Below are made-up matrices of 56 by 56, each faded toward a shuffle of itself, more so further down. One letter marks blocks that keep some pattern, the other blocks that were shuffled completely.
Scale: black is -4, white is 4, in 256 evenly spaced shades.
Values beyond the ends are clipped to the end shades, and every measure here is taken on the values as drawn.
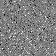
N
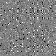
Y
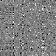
Y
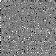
Y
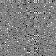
Y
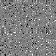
Y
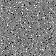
N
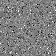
N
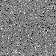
N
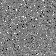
N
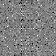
Y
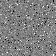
N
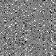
Y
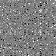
Y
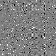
Y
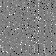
Y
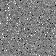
N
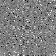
Y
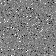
N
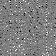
Y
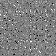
Y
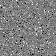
N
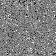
N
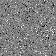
N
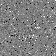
N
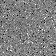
N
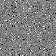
Y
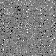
Y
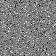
N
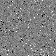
N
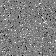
N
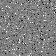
N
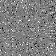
Y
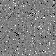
Y
